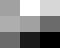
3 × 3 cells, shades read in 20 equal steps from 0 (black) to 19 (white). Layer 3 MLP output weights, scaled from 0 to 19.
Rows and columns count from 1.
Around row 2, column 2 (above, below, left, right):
19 2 13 8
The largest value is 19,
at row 1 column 2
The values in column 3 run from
0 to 16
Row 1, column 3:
16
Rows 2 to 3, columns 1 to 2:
13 12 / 8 2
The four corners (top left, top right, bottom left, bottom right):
12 16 8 0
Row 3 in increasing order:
0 2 8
